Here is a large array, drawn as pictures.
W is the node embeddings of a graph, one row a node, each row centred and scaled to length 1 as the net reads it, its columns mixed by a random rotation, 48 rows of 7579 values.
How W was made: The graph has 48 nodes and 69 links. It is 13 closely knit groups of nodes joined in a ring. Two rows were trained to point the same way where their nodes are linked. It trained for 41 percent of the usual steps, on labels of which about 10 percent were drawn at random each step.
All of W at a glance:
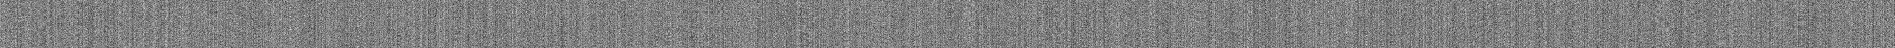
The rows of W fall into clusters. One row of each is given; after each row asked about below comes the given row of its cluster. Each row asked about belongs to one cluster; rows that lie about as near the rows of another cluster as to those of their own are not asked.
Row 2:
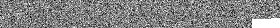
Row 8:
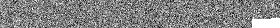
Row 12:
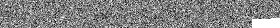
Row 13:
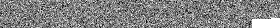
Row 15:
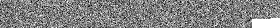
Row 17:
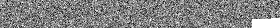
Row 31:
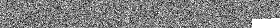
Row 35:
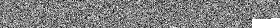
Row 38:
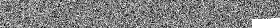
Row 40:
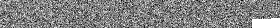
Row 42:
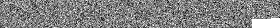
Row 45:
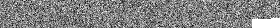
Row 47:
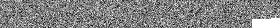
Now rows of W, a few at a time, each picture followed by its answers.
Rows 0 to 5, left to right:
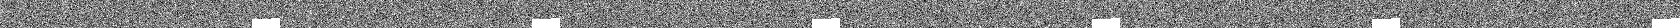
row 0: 31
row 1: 12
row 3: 17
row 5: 47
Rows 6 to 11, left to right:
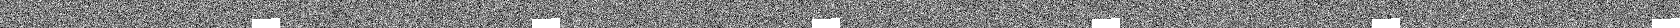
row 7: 38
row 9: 13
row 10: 35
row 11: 12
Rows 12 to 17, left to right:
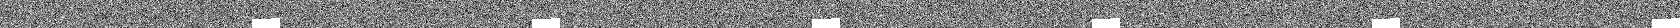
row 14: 8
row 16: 38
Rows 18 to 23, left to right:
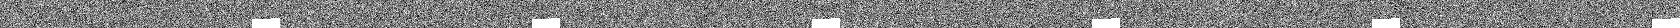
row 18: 45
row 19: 40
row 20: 42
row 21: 8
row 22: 47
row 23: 15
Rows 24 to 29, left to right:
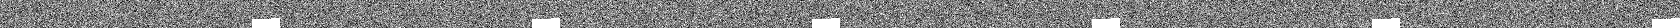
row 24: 47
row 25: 15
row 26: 40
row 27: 42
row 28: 31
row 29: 38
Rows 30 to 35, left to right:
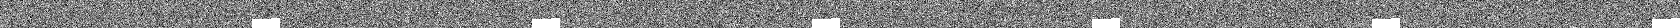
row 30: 2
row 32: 8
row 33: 45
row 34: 12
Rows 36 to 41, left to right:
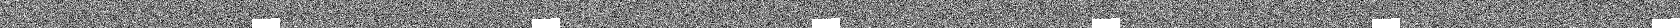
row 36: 40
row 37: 8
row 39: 12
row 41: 35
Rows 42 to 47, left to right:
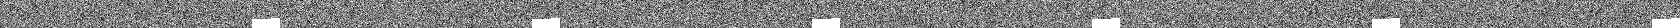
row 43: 2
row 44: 35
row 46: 40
